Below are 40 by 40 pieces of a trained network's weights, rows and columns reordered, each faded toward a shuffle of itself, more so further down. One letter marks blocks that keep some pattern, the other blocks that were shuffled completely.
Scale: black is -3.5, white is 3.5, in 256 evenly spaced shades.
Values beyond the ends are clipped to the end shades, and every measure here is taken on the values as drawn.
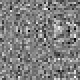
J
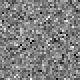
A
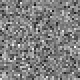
A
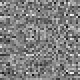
J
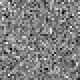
A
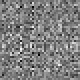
J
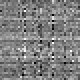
J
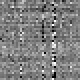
J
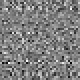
J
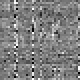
J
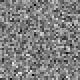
A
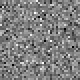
A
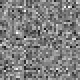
J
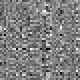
J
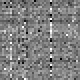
J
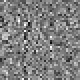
J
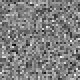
A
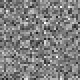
J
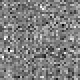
J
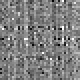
J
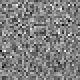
J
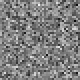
J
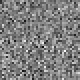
J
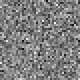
A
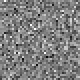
A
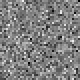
A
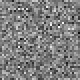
J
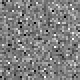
A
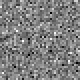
A
